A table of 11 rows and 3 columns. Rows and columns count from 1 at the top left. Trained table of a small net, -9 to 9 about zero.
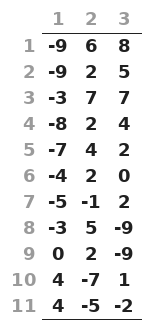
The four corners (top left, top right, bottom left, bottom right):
-9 8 4 -2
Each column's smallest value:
-9 -7 -9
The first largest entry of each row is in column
3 3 2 3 2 2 3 2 2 1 1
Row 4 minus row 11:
-12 7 6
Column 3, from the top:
8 5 7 4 2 0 2 -9 -9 1 -2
